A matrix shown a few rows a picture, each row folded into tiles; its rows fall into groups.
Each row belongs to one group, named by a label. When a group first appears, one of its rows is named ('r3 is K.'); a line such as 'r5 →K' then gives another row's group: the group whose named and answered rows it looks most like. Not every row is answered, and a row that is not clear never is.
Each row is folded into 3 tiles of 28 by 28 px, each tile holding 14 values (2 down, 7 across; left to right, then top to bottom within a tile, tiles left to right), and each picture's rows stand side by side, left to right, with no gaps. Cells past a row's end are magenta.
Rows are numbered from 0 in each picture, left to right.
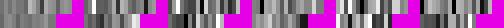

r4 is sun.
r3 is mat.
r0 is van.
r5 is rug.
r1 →rug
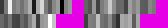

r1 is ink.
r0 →rug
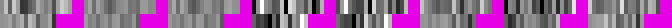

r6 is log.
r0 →sun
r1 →sun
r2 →sun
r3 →rug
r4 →rug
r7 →mat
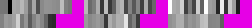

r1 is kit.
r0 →mat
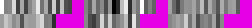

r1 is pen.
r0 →kit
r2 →mat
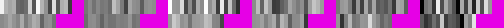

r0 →kit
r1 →van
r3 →sun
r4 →kit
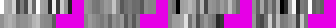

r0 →kit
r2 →mat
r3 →pen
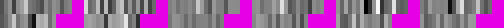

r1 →kit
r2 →van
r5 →pen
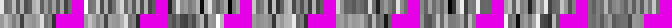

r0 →kit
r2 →rug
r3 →kit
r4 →mat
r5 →pen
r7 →log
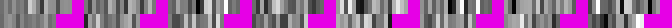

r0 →van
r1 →ink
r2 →pen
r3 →ink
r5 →pen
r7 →rug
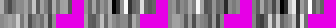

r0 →mat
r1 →pen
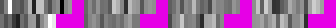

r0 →rug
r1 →van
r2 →ink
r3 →sun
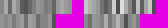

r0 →sun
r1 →kit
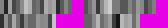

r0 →ink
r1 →ink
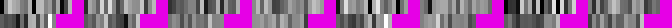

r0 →rug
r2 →log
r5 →mat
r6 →log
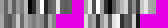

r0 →pen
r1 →sun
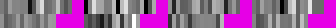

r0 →pen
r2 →ink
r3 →pen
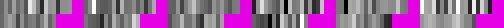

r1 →rug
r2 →ink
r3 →rug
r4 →mat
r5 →kit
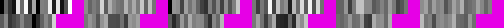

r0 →log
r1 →log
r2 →log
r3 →log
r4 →ink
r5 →sun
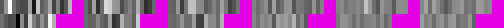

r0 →rug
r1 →ink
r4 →van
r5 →sun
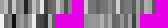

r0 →sun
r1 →mat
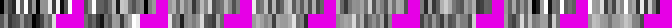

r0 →log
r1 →rug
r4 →mat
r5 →ink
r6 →pen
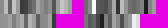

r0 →sun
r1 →rug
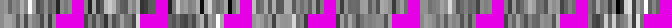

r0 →van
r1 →ink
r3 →kit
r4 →ink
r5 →van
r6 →ink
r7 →pen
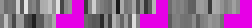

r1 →rug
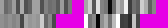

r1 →sun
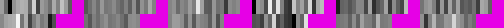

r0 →mat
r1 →log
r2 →van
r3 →log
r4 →log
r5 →kit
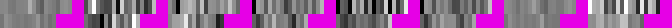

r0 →van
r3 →log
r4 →log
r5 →log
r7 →kit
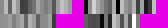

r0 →sun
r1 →rug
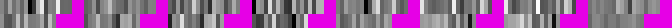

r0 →pen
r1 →ink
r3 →log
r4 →pen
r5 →mat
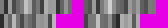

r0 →ink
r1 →ink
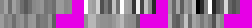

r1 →kit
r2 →pen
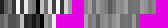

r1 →sun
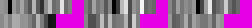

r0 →mat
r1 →pen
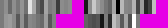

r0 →van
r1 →rug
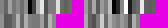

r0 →pen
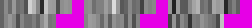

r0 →van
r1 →van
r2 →ink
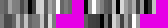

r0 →pen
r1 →rug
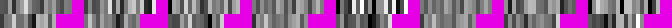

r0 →ink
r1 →log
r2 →log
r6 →ink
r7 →rug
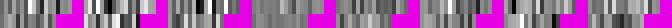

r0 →van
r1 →sun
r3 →van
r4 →kit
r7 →log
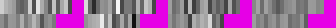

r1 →mat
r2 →kit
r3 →sun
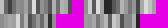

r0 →mat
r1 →sun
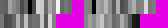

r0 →pen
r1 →mat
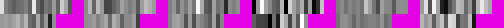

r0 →mat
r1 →sun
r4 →van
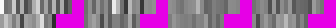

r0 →kit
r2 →van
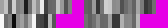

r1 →ink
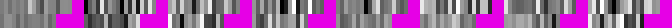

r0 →van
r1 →log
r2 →sun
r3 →pen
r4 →pen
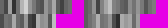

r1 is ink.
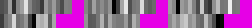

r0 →ink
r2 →mat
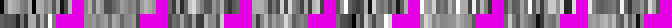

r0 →rug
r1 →sun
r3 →kit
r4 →rug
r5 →kit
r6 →log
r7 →mat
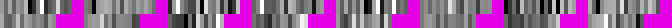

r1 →mat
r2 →rug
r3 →rug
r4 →pen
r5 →van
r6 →log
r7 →mat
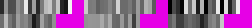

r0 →log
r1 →mat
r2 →log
